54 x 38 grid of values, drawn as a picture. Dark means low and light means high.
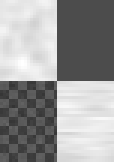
It is made of 2 by 2 panels. Panel 1,1: very high, blotchy, faint in contrast. Panel 1,2: low, flat. Panel 2,1: low, checkered. Panel 2,2: very high, streaked across, faint in contrast.
